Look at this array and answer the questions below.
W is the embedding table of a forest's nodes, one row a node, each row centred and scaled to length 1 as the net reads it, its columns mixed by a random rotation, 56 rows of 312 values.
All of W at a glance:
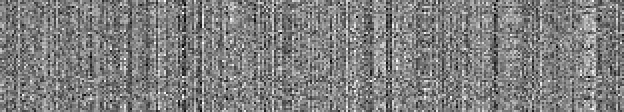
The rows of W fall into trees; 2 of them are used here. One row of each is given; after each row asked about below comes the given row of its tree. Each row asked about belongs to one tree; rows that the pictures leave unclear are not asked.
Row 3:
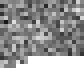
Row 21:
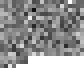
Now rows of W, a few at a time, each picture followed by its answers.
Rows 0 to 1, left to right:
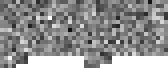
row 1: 21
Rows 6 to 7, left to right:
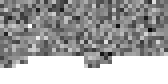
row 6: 3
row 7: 21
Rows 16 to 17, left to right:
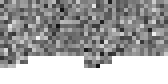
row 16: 3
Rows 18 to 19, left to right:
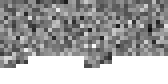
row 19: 21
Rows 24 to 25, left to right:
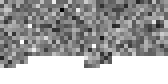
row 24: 3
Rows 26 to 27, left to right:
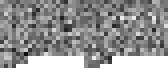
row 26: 21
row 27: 21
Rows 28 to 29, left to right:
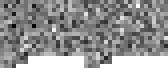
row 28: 21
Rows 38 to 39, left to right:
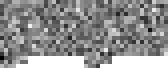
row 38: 3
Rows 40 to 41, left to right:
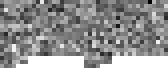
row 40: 3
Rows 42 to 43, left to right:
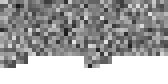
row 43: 21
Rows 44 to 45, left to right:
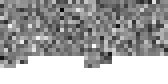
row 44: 3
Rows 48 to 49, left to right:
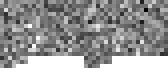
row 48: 3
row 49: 3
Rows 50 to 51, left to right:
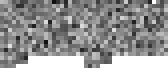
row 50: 21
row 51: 21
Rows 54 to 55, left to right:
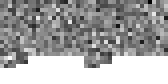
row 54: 21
